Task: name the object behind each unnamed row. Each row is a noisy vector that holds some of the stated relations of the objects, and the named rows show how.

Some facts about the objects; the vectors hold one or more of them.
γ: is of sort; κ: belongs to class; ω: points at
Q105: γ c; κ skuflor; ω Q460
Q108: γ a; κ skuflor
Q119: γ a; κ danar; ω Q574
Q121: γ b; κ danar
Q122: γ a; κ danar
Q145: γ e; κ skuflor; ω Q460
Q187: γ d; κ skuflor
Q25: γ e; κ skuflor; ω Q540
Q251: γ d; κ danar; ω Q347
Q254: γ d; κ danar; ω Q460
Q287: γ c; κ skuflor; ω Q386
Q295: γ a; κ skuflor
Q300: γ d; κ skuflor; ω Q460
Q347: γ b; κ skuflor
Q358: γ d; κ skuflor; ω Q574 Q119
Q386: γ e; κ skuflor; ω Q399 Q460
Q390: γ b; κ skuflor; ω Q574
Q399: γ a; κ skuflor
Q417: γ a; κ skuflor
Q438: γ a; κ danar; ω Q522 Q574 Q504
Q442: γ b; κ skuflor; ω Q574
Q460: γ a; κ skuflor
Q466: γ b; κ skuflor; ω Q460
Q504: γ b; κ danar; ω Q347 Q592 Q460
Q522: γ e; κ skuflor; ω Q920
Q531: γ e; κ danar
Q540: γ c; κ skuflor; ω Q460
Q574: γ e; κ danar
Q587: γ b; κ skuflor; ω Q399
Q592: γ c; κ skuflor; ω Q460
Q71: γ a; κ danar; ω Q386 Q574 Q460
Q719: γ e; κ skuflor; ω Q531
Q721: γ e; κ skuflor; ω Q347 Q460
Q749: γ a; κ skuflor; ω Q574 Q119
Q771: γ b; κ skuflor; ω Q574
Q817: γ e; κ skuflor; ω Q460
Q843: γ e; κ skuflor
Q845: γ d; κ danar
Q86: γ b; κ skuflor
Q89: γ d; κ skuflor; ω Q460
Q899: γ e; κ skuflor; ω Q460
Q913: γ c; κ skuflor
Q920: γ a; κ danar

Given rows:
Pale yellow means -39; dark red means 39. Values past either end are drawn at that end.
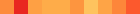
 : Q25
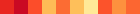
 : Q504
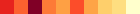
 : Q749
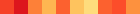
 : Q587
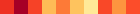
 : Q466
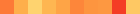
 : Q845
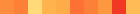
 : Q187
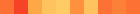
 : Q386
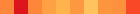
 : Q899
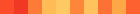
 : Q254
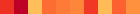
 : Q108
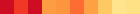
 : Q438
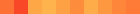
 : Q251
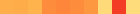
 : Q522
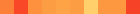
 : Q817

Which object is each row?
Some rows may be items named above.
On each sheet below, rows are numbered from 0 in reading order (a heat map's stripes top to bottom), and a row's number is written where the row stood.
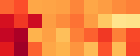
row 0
Q251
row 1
Q438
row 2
Q399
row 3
Q105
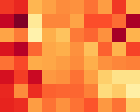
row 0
Q913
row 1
Q460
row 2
Q531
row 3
Q105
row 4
Q251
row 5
Q438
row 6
Q119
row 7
Q920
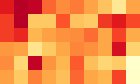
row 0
Q71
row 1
Q347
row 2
Q913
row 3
Q719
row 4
Q358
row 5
Q574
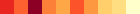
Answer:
Q749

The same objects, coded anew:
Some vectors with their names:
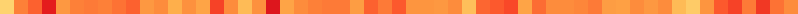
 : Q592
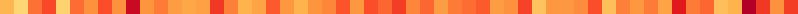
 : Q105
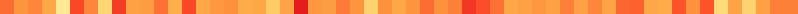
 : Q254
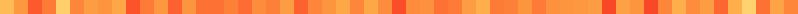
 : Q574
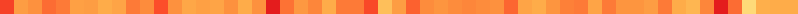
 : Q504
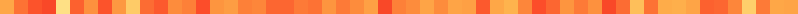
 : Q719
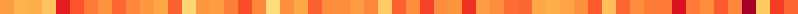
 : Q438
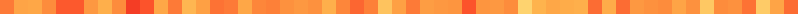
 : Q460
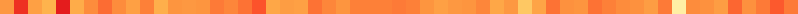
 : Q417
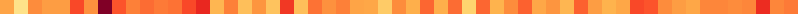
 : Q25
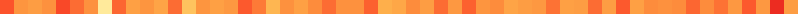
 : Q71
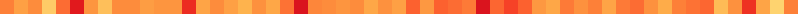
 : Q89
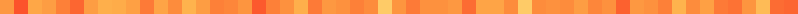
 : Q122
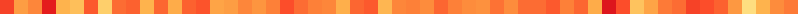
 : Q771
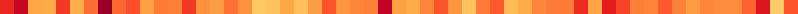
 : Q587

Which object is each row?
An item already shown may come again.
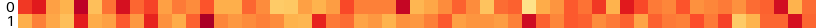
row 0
Q587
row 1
Q358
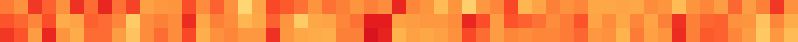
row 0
Q540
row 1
Q466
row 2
Q466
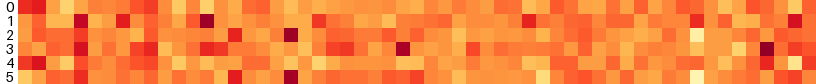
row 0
Q399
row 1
Q358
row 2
Q913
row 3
Q287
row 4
Q399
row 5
Q913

